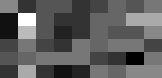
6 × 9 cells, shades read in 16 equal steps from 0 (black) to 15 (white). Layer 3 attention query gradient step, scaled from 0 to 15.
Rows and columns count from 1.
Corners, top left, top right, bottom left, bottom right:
8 7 3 8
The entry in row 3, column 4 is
2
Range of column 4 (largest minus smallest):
6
